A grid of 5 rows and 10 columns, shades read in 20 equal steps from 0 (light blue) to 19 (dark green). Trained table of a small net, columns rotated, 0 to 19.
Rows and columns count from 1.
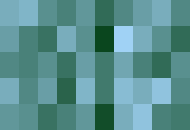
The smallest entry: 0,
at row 2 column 7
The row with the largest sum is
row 3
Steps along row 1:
down up up down up down down down up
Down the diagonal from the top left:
5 11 9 15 8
